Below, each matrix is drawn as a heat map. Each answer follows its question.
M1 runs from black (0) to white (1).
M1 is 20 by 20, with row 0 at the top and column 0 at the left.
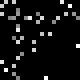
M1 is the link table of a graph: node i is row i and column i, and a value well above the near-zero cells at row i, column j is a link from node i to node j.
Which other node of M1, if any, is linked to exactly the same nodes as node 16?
node 18
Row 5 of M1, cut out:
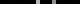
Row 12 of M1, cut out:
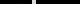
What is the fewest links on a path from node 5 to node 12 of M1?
6
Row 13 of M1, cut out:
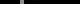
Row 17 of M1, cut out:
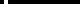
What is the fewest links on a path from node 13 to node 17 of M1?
6
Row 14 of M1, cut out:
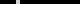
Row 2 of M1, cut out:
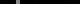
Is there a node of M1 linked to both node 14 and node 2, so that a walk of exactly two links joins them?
yes
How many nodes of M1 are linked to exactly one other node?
11
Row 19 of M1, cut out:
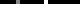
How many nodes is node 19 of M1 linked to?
2
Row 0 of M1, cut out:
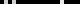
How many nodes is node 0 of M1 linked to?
3
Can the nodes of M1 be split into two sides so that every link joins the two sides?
yes
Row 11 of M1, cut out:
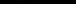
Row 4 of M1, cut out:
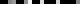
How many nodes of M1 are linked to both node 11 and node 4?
1
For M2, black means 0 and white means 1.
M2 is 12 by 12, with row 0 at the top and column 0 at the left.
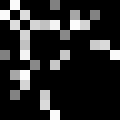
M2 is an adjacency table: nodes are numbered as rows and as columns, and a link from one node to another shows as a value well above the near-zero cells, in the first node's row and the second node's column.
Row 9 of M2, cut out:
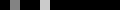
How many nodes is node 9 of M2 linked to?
2
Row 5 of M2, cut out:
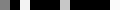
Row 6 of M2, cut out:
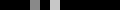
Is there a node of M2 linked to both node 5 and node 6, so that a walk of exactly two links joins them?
no
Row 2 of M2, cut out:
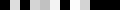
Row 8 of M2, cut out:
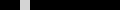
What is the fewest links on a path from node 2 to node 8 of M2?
1
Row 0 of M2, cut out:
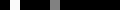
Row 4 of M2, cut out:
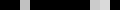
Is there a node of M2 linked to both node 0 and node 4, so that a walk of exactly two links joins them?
no
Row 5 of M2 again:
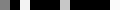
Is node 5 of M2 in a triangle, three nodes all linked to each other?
no
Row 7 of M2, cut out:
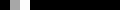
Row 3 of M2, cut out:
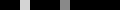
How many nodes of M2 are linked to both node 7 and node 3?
1
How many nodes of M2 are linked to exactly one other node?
3
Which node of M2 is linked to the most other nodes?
node 2
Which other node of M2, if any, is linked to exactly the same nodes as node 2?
none
